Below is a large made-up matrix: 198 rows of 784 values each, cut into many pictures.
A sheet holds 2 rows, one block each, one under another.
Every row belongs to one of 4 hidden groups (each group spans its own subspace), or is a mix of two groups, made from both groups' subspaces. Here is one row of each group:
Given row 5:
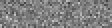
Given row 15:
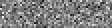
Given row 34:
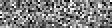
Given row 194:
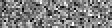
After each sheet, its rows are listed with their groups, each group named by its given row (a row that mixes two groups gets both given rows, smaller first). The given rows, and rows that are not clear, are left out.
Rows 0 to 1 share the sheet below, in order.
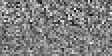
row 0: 194
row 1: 194
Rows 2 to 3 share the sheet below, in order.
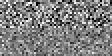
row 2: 34
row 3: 15
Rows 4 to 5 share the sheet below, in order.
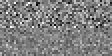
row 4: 34
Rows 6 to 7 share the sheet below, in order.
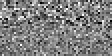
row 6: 194
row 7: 15
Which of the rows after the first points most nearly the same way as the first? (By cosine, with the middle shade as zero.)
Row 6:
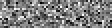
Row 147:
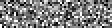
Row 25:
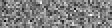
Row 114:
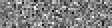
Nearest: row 147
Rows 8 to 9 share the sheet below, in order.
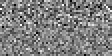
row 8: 15 and 34
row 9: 34
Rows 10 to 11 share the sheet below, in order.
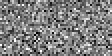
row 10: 15
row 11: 34
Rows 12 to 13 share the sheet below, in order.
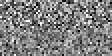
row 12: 34
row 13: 5
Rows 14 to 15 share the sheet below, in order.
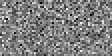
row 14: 15 and 194
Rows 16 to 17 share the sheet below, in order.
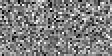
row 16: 15
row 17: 15
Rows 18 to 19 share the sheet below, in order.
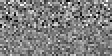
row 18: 5
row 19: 34 and 194
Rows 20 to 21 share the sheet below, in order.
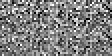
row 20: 15
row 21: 15
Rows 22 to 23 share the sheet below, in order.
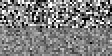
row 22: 15
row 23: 194
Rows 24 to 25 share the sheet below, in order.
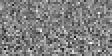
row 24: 5
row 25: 194
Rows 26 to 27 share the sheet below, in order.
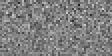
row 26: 194
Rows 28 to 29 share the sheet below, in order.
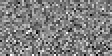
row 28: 194
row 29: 34
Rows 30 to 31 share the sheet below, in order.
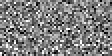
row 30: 34
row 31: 5
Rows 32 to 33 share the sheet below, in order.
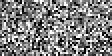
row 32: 194
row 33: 15
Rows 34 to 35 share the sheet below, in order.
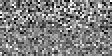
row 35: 5
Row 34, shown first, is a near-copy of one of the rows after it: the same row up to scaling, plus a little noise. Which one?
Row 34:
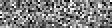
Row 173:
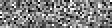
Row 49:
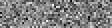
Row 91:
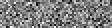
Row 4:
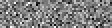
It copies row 173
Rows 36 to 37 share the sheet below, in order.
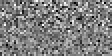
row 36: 194
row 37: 5
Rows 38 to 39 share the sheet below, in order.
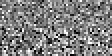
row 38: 15
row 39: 194
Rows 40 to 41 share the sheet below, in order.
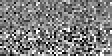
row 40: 34
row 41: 34
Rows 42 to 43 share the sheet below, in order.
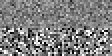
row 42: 34
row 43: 5
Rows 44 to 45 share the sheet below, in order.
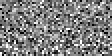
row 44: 15
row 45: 5
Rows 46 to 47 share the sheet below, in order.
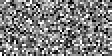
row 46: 34
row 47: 5
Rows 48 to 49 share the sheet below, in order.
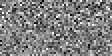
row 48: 15
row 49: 34
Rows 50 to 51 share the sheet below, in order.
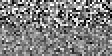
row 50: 15
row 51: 194
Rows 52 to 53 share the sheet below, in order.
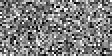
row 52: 34
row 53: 5 and 34
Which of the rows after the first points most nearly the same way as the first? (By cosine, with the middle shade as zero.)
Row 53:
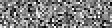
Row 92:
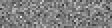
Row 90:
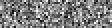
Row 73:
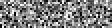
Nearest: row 90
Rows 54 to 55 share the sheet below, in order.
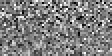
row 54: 194
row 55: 194
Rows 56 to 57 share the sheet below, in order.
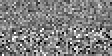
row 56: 34
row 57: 15
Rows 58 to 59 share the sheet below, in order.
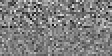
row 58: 34
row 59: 15
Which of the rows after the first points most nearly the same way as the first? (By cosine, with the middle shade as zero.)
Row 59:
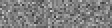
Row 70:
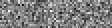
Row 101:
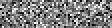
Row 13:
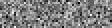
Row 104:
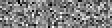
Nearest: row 70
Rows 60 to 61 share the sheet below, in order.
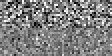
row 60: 34 and 194
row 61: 5
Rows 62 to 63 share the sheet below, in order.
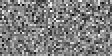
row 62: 15
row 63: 15
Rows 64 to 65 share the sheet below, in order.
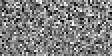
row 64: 194
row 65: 15
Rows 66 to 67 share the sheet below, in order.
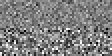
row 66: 34
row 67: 5
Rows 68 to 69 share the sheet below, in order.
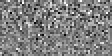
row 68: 15 and 194
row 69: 5 and 15
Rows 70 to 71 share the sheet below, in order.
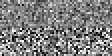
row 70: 15
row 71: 15
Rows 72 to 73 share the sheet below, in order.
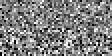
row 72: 15
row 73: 5
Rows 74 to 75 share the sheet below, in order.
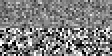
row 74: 194
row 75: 5 and 194
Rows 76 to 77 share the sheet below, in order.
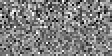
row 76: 5 and 15
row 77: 34
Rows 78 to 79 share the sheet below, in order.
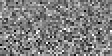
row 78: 194
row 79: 34
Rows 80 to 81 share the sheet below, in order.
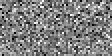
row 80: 15
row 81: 15
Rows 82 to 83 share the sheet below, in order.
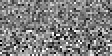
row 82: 15
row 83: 34
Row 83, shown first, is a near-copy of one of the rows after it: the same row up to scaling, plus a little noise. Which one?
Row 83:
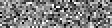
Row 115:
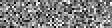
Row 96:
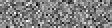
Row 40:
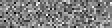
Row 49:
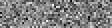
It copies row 49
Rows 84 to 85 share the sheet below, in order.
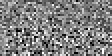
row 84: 34
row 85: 194
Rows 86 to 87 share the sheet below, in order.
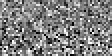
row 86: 194
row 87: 194
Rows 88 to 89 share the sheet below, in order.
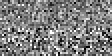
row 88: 15
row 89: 15
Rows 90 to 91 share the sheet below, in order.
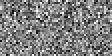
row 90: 5
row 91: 34
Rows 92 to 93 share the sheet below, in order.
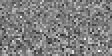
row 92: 15
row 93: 194
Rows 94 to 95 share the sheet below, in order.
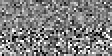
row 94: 194
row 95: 15
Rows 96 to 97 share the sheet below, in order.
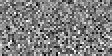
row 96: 34
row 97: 15 and 194
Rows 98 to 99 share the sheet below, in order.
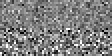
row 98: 5 and 15
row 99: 5
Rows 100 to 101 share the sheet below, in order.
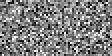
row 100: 5 and 34
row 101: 15
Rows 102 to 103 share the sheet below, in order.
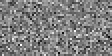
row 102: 34
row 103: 15
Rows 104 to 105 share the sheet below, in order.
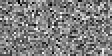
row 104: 5 and 15
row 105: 34 and 194
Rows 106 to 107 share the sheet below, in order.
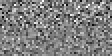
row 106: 15
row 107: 5 and 194
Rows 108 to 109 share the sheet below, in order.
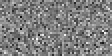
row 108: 15
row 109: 5
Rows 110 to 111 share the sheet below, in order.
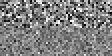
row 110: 194
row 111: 34
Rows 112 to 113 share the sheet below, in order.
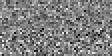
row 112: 194
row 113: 15
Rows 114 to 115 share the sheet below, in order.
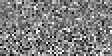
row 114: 194
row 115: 34
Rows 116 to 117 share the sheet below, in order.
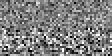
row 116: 15 and 34
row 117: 194
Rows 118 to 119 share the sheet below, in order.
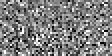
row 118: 5
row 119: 5 and 194
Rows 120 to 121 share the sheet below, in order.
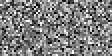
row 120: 34
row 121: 194
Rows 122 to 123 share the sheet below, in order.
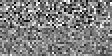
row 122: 34
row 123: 34
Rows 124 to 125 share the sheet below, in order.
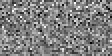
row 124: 15
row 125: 194
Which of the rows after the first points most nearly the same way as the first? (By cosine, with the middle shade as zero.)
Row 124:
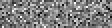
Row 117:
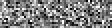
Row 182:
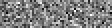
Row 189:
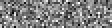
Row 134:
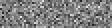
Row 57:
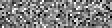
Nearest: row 57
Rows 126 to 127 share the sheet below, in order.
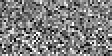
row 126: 194
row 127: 34
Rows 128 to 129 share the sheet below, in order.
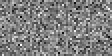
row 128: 15
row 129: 15
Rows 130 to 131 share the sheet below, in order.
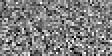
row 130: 194
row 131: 194
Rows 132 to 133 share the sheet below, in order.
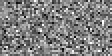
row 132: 194
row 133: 194
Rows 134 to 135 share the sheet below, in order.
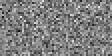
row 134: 15
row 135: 194
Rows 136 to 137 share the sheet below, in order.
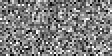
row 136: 15
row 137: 34
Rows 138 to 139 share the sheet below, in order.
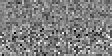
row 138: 194
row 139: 15
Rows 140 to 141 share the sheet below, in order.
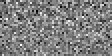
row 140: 5 and 194
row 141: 15
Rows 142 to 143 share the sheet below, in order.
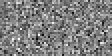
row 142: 194
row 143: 5
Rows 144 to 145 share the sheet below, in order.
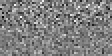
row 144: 15
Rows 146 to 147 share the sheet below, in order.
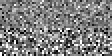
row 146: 15
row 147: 5
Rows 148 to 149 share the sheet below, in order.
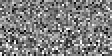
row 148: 15
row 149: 5
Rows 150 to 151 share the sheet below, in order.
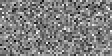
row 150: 15
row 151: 34
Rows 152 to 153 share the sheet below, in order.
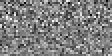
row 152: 5
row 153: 194
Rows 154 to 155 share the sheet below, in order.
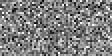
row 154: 15
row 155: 15
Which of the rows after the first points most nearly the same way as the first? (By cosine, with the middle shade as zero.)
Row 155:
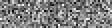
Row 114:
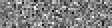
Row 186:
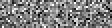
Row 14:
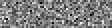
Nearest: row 14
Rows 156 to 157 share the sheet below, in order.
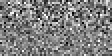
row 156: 5 and 194
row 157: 5 and 34
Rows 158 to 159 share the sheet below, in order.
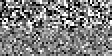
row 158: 194
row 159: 34
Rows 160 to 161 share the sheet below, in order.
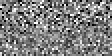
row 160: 15
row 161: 5
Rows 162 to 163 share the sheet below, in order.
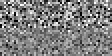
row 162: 5
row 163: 5
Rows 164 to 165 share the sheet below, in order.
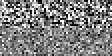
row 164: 194
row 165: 15
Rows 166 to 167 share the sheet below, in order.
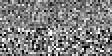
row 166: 15
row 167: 15
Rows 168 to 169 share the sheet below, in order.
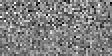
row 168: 34
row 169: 15 and 194
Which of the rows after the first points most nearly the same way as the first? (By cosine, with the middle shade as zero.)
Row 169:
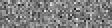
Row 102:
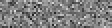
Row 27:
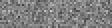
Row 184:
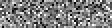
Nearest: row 27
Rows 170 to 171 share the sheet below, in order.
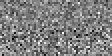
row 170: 5
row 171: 15
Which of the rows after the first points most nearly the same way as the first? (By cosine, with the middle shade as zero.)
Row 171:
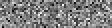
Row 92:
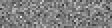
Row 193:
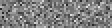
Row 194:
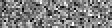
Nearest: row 194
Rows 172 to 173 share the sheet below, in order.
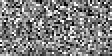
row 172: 194
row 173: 34
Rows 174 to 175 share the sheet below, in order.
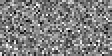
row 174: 34
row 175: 5
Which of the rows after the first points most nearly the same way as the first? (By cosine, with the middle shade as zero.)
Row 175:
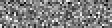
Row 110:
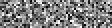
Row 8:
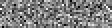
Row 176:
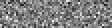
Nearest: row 176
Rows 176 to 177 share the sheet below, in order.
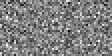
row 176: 5
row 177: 5
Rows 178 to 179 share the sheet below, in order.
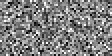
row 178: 34 and 194
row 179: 34
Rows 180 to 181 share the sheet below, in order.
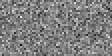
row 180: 15
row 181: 15
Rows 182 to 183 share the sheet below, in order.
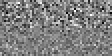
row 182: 194
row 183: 5
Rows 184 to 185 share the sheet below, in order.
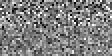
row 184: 15
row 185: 194
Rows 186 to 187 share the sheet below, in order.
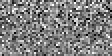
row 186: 15
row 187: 15
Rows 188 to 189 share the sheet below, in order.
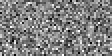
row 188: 34
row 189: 5
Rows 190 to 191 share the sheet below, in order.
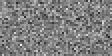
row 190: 194
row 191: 15
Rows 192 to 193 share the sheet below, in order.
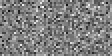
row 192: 5 and 15
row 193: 15
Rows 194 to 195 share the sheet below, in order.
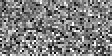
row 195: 34
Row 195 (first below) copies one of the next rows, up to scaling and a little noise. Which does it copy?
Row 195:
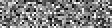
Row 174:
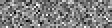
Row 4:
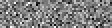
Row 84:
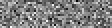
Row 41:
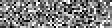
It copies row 84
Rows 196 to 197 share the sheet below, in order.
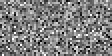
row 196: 5
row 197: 15
